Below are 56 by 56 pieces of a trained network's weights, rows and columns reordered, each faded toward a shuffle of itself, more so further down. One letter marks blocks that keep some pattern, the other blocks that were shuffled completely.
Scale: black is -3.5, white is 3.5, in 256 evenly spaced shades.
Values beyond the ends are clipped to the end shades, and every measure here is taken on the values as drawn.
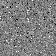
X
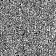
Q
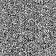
Q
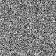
Q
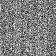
Q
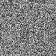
Q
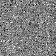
Q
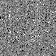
Q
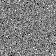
X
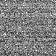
Q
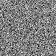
X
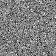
X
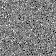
X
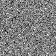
X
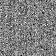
Q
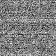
Q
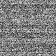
Q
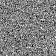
X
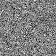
X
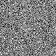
X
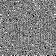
Q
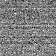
Q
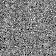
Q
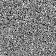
X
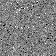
X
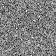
X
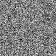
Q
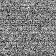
Q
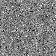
Q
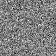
X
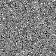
X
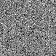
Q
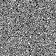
X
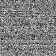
Q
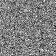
X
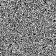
X
